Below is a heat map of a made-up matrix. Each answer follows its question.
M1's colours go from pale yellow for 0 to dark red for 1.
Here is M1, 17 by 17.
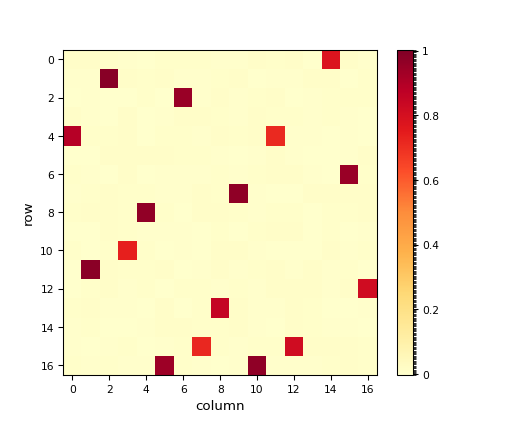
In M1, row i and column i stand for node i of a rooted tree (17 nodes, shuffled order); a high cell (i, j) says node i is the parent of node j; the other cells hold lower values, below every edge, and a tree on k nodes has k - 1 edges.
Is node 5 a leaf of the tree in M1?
yes
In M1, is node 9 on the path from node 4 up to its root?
no
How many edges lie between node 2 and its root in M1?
5
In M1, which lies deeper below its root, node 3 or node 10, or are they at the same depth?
node 3
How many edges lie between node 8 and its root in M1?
1
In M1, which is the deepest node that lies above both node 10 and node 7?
15
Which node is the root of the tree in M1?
13
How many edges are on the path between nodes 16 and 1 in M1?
5
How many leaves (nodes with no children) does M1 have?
4
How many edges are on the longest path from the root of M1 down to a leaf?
11
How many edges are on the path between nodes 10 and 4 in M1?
8
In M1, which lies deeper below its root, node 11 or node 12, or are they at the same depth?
node 12
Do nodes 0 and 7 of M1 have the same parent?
no
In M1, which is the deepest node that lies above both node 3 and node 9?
15
